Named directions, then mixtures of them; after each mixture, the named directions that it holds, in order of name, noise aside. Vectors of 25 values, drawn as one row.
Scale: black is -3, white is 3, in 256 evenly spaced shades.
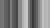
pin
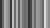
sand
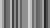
sand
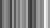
pin, sand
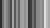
pin, sand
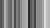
pin, sand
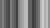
pin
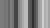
pin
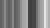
pin, sand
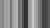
pin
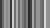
sand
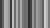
sand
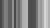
pin, sand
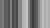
pin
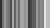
pin, sand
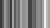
pin, sand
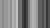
pin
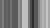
pin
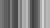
pin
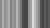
pin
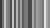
sand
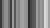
pin, sand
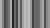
pin, sand
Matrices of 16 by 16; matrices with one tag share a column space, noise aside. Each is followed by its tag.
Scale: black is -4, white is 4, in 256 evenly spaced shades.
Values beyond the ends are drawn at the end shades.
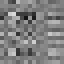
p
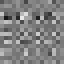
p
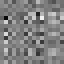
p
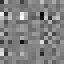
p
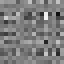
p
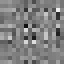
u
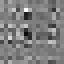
u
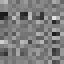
p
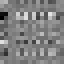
p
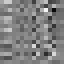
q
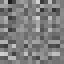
q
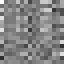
q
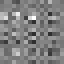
p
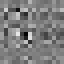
u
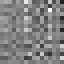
q
